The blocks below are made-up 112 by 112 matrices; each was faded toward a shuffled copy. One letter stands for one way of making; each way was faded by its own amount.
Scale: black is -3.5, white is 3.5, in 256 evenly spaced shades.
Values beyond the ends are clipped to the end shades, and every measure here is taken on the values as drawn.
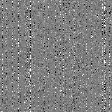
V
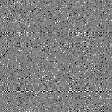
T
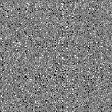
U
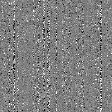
V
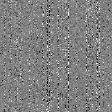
V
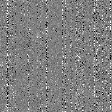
V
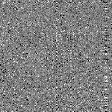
U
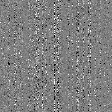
V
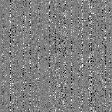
V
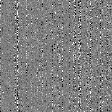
V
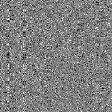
U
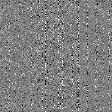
V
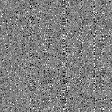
U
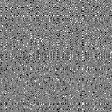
T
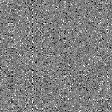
U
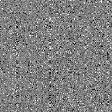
U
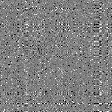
T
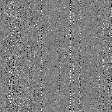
V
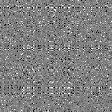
T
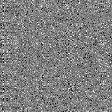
U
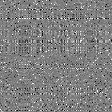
T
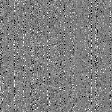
V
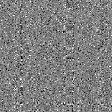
U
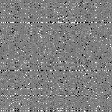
T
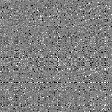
T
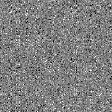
U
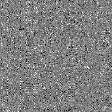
U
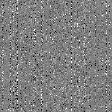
V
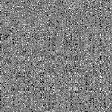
U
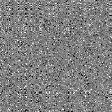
U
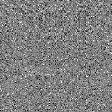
U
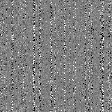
V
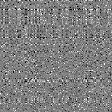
T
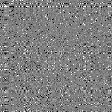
T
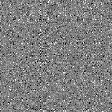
U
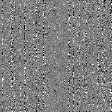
V
